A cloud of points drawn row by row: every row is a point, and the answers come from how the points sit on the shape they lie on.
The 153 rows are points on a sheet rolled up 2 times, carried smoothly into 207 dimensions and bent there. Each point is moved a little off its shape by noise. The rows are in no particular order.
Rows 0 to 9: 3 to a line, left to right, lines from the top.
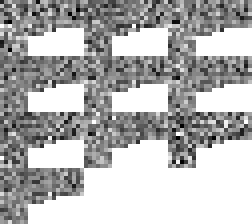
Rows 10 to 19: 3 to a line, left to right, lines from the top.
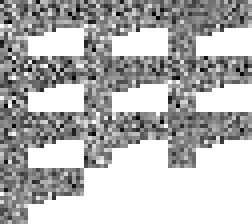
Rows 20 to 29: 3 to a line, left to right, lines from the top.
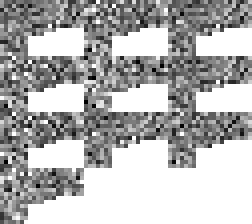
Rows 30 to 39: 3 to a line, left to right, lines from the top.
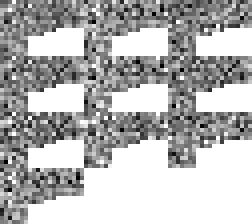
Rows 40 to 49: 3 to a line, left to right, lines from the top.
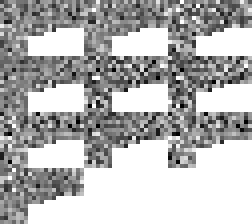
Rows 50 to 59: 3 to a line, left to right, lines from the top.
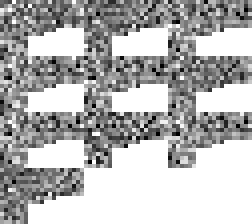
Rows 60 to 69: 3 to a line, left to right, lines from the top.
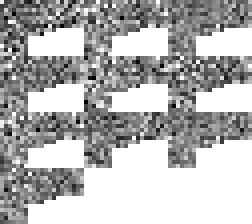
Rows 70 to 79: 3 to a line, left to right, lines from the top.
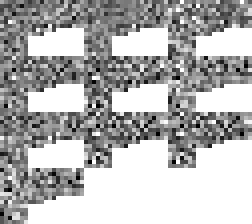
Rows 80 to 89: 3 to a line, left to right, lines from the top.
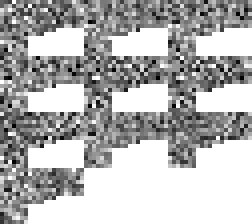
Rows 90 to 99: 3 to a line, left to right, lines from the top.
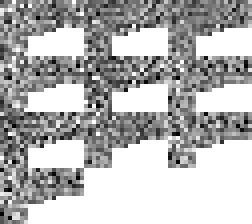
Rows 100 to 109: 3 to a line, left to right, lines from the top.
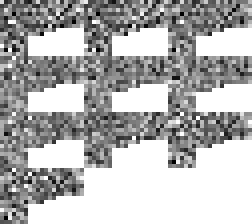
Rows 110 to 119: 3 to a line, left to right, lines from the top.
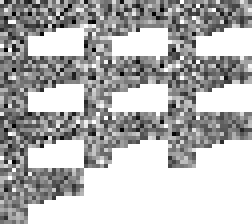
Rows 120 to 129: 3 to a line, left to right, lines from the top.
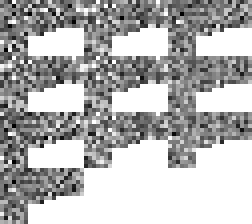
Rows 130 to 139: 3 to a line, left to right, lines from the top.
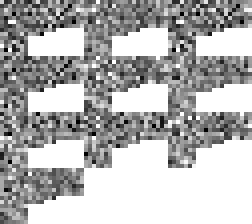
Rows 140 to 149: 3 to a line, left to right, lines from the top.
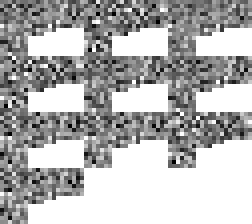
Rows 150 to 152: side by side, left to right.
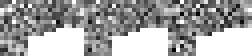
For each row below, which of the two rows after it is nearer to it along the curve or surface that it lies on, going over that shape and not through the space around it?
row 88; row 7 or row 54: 54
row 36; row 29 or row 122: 29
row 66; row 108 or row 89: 89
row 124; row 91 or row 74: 74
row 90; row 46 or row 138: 138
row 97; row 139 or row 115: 139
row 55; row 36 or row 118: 118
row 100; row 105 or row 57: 57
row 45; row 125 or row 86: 86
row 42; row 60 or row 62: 60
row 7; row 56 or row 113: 113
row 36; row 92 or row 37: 37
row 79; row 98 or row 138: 98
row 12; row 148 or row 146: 146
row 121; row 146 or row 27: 146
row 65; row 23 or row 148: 148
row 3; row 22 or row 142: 142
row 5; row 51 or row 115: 51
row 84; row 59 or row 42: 42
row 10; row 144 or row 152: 144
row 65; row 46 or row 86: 86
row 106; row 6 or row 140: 6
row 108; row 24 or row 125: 24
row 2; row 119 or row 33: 119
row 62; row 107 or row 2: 2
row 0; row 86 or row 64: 64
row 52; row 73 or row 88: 88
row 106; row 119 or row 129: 119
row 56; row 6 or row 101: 6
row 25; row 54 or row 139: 54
